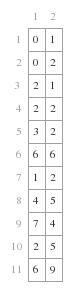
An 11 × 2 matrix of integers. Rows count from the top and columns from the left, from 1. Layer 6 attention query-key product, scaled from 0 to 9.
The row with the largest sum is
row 11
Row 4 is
2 2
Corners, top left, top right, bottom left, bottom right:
0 1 6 9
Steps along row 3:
down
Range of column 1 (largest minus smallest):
7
